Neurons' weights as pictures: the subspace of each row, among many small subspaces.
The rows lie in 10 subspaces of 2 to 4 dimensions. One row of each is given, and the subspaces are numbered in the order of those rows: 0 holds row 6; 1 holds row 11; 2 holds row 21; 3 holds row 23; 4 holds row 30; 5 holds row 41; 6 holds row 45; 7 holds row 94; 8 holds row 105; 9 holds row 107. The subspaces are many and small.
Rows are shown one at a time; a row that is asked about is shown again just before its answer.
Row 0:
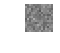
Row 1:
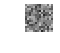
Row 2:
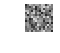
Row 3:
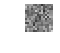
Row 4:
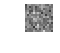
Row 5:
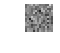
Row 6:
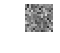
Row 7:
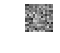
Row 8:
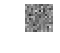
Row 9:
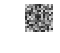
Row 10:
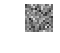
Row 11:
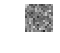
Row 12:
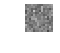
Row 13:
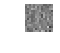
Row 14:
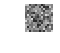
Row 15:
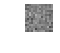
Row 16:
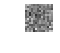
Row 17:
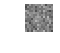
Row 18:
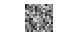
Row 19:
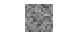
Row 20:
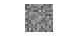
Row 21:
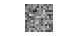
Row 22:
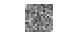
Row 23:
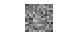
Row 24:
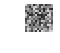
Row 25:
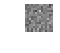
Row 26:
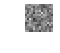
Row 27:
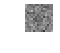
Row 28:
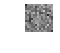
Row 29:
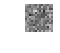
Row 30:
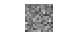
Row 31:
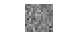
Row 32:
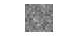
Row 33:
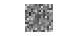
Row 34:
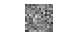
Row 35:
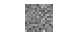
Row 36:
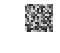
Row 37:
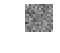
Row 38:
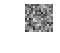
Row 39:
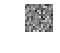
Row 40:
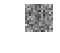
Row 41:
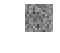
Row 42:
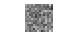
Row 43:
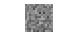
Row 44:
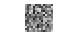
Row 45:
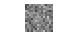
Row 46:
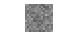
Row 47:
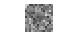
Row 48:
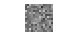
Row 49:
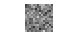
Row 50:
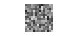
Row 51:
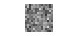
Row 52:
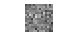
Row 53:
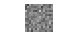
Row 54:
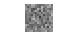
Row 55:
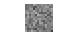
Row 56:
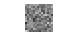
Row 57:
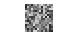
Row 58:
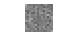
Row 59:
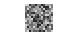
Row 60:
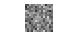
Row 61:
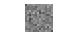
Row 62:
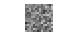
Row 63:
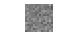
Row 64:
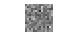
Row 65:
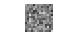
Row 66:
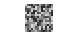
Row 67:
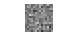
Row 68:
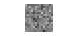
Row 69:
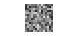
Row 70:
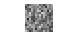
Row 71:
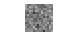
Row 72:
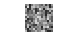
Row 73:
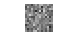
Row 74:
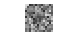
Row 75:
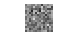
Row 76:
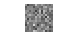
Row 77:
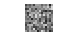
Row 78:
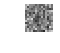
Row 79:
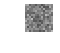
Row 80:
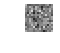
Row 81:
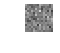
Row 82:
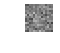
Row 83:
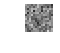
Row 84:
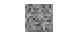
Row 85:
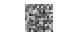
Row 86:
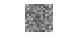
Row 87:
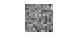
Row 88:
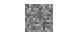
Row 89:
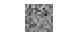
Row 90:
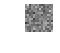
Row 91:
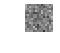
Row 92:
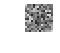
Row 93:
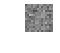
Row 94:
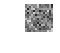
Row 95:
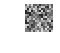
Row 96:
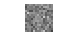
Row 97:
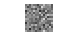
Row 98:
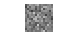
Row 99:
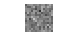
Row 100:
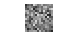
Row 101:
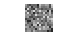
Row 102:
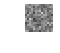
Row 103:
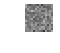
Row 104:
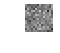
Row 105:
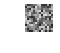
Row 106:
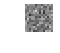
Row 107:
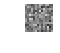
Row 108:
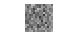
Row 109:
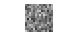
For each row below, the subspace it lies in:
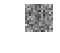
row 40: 8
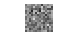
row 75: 5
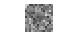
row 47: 1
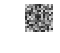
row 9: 8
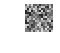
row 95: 0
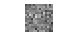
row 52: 4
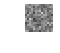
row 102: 3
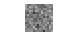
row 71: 5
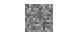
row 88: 0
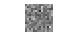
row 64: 6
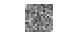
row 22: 9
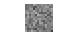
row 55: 2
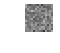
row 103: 7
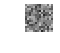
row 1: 8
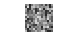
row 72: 0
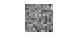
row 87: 4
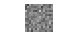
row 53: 1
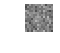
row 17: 6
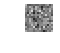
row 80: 5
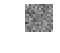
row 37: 0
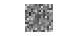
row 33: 0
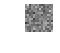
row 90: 0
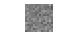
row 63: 4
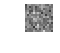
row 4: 5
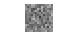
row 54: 5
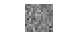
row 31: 3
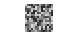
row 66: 6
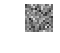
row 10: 1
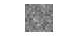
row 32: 0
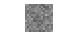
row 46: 8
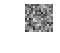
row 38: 3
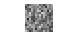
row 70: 4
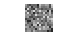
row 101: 7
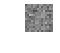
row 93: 2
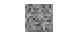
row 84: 0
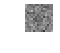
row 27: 7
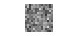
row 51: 0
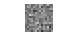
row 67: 9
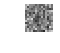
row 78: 0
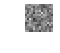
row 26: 3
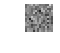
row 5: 1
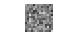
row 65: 2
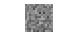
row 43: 2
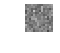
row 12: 7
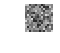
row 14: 8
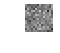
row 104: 7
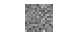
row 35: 1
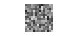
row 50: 7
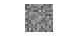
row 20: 1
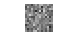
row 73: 9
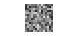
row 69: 5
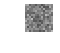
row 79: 8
